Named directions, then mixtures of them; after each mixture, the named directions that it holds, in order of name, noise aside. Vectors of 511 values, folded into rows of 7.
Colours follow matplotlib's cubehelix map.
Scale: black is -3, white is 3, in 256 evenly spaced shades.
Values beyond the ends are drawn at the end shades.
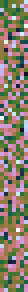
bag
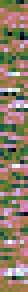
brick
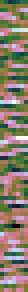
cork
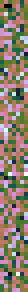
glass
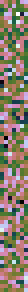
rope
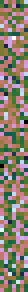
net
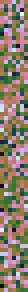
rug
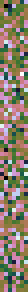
bag, glass, net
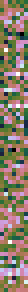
bag, brick, rope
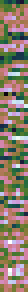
brick, cork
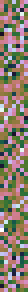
net, rug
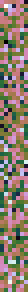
bag, glass, net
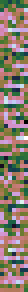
cork, net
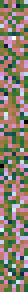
net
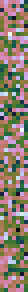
bag, brick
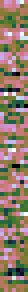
brick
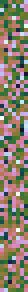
bag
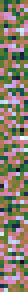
bag, cork, rug
